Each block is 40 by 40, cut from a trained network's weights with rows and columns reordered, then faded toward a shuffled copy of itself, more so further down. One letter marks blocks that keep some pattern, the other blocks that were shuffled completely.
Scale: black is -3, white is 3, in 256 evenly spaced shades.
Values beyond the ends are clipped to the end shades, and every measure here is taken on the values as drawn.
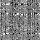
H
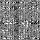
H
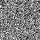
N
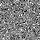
N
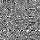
H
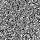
N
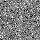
N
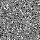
N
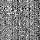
H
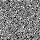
N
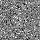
N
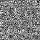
H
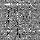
H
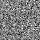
N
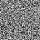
H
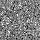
N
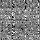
H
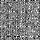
H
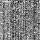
H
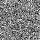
N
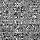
H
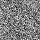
N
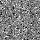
N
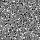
N
